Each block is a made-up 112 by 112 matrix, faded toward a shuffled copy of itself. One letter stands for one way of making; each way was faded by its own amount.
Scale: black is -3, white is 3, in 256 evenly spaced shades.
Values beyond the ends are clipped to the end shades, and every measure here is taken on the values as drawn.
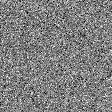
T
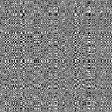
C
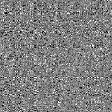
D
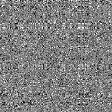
D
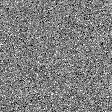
T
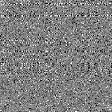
D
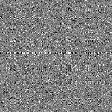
D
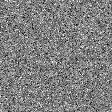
T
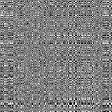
C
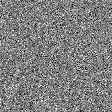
T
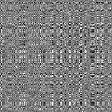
C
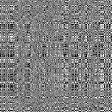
C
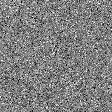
T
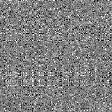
D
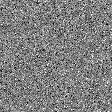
T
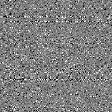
D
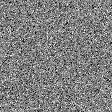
T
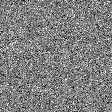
T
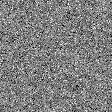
T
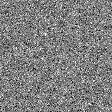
T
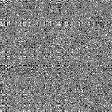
D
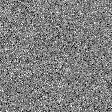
T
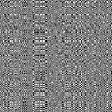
C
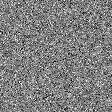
T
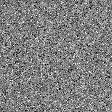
T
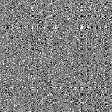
D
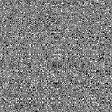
D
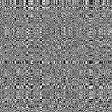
C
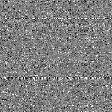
D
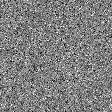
T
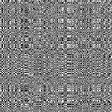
C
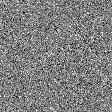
T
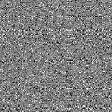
D
